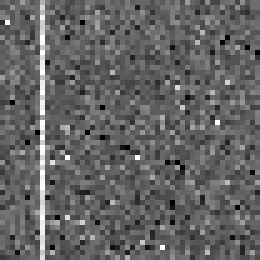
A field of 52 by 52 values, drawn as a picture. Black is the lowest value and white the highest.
Odd lines: column 9. Average level on the scale: 40%. Stripes: none. Slope: none. Histogram: skewed, a long tail of high values.
